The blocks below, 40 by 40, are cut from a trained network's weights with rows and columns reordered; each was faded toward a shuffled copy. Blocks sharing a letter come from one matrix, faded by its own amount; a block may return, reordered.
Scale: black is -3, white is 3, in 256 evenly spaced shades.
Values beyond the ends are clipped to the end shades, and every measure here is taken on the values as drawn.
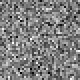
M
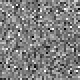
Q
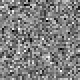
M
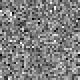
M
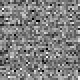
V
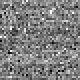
V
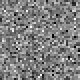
Q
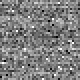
V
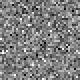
Q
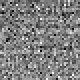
V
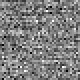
V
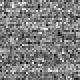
V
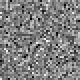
Q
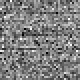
V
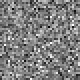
M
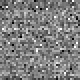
V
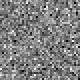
Q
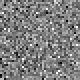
Q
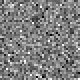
Q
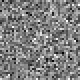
M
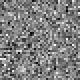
M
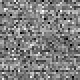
V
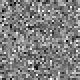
M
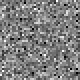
Q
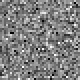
Q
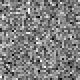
M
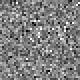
Q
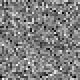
M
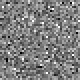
Q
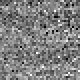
V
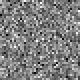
M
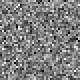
M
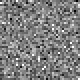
Q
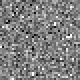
Q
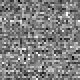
V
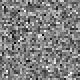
M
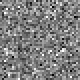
Q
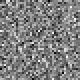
M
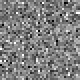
Q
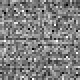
V
